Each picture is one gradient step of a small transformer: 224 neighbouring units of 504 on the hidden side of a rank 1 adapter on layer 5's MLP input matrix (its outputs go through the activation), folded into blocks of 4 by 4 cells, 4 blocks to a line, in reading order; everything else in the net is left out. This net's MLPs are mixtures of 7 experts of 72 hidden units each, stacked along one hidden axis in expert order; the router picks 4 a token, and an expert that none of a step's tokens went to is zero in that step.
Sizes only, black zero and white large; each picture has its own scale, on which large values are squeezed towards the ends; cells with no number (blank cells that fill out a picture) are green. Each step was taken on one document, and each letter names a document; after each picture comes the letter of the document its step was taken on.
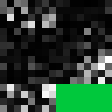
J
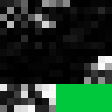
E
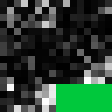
J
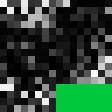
J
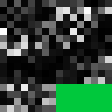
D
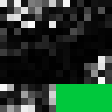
E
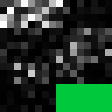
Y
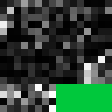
Y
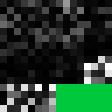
Y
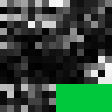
D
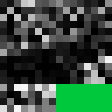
D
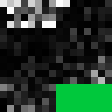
E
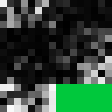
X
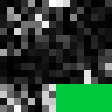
D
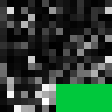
J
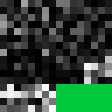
Y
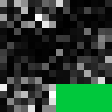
E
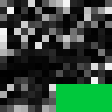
D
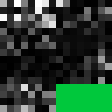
E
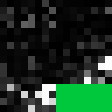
J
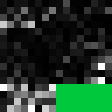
X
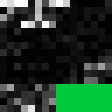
E
